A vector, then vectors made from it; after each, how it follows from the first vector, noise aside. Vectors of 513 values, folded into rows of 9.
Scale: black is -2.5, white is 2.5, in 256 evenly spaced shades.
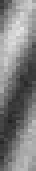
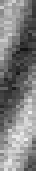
reversed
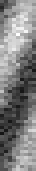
copied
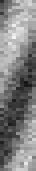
copied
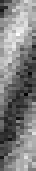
copied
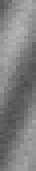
shrunk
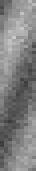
shrunk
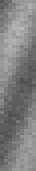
shrunk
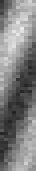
copied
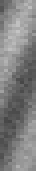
shrunk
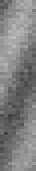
shrunk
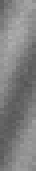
shrunk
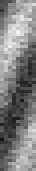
copied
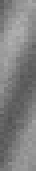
shrunk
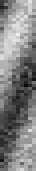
copied
